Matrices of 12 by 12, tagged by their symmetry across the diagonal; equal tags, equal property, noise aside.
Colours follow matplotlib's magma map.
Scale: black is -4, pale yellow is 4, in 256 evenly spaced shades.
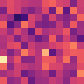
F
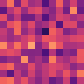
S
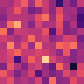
F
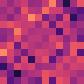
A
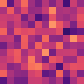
F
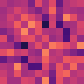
A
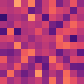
S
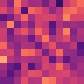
S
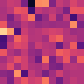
S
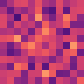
A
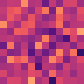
A
